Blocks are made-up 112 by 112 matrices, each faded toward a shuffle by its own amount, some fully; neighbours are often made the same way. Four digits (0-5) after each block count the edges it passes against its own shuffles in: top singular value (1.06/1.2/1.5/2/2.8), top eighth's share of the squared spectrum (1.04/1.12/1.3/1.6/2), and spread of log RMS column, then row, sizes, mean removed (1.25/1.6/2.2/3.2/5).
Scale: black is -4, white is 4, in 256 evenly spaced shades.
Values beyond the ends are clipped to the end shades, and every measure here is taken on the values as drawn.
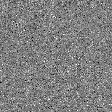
3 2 0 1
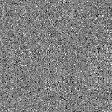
4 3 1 1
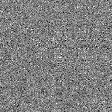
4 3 1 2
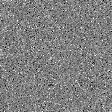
3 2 1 1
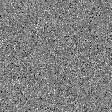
2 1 0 0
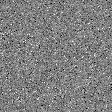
2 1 0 0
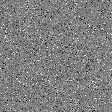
2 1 0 0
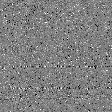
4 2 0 2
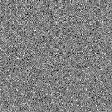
4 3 1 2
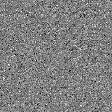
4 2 1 1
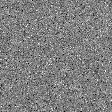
1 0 0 0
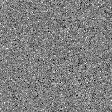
3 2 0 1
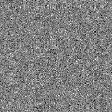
4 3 1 1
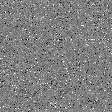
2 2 0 1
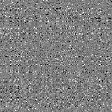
4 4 2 3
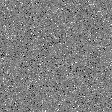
1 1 0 0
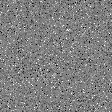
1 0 0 0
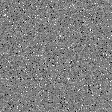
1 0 0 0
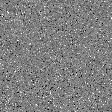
0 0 0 0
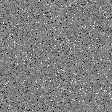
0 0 0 0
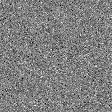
2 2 0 0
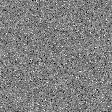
0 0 0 0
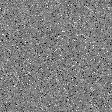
1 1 0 0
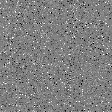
3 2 1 1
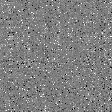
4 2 1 1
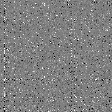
3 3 2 2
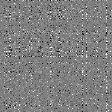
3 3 3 3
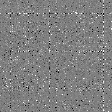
3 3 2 2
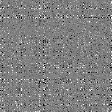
2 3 3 3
